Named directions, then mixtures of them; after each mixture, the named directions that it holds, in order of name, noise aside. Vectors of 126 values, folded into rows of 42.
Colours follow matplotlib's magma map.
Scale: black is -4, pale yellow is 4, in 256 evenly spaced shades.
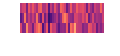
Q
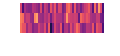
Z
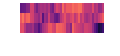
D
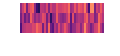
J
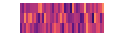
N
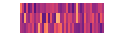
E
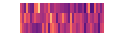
J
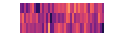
D, J, Z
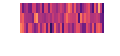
Z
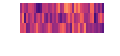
D, J, N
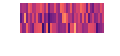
Q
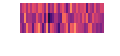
Q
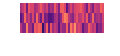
Q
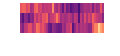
D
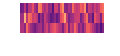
D, N, Q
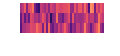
J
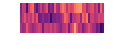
D, J, Q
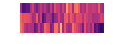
D, E, Z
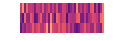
E, Z
